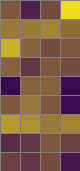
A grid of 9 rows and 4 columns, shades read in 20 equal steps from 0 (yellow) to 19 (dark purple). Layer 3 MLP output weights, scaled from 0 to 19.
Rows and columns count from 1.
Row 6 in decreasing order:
19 12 12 9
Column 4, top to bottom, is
0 10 12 13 19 19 8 14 18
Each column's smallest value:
4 7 8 0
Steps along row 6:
down up up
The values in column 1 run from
4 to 19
